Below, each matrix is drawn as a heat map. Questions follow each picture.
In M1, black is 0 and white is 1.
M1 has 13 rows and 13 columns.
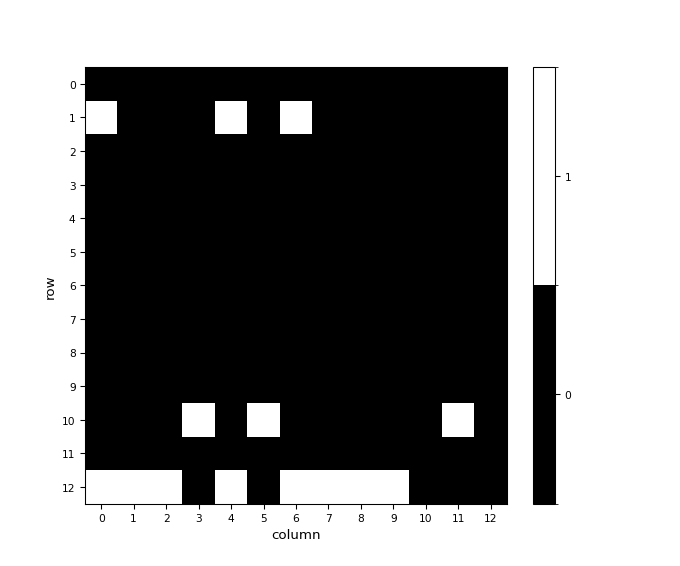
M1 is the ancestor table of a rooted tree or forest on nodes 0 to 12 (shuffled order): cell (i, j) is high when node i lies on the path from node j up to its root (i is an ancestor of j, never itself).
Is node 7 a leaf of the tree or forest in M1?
yes
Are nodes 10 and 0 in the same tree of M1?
no
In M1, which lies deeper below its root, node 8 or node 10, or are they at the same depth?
node 8
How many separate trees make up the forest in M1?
2
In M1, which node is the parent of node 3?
10
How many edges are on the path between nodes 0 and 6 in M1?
2
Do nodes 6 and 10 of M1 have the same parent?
no
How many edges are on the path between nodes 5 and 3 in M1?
2
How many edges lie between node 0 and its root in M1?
2
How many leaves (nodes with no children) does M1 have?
10
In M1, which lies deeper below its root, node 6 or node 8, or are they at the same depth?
node 6
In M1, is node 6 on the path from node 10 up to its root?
no
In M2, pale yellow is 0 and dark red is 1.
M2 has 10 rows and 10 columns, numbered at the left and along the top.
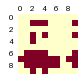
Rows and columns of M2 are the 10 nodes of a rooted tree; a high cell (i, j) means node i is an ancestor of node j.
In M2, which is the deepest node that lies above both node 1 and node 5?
8
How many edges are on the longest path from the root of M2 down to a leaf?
7
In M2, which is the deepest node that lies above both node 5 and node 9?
8
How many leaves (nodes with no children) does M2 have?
3
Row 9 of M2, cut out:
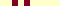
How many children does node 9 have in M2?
1
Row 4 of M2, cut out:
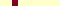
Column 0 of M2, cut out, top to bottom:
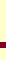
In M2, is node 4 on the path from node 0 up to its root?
no
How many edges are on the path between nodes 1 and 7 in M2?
3
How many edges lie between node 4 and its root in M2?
6
